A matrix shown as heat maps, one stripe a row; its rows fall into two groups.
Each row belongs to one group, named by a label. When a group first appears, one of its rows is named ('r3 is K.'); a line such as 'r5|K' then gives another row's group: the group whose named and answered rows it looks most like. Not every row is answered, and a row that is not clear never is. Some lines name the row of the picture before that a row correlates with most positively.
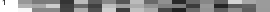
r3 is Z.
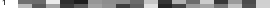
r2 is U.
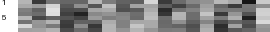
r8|Z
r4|U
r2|Z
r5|U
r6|Z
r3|U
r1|U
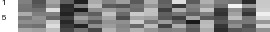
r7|U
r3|U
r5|Z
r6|Z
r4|Z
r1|U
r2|U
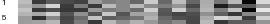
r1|U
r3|U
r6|Z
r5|U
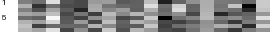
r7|U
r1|U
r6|Z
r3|U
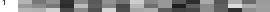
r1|Z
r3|Z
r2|Z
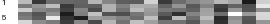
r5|U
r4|U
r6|Z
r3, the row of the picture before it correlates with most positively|1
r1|U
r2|Z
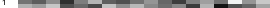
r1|U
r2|Z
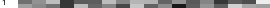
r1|Z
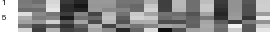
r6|Z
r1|U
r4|Z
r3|U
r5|Z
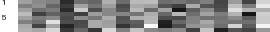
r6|U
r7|U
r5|Z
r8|Z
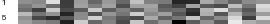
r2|Z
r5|U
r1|Z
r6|Z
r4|Z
